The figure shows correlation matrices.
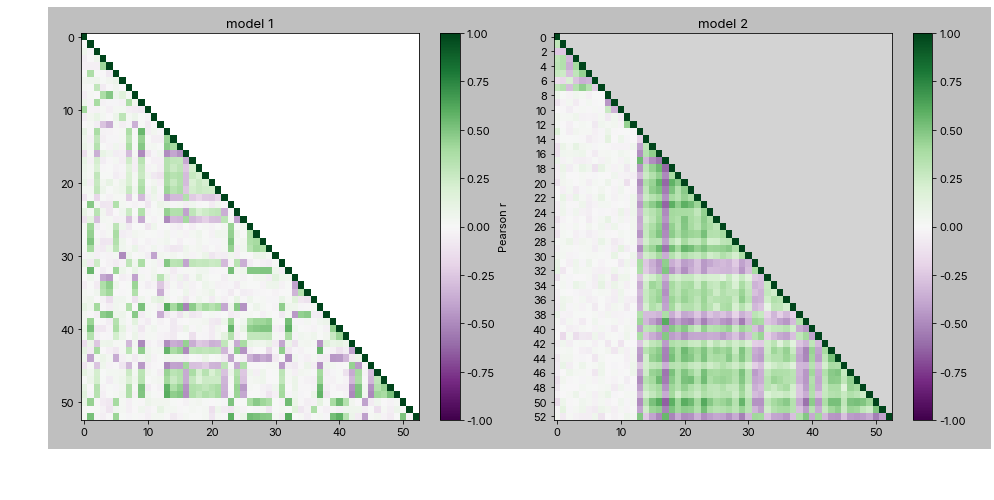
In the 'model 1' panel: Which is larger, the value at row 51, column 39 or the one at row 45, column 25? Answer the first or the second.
the second
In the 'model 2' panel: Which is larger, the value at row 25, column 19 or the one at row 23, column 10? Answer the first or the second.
the first
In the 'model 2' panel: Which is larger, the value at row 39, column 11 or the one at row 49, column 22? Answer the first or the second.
the second
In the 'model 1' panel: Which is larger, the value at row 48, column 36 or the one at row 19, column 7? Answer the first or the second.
the second
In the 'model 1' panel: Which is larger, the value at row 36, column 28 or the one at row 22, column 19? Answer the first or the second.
the first
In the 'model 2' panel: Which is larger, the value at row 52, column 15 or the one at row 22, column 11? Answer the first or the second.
the second
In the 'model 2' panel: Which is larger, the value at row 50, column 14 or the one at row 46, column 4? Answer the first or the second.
the first
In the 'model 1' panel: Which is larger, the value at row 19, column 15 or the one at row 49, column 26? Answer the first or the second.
the first
